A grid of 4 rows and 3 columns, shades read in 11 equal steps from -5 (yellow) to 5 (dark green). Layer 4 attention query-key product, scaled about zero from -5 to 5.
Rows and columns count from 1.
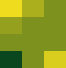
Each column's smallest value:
-5 -2 -4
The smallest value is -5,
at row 1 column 1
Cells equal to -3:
0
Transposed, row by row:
-5 -1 0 5 / -2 0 0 0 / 0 0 0 -4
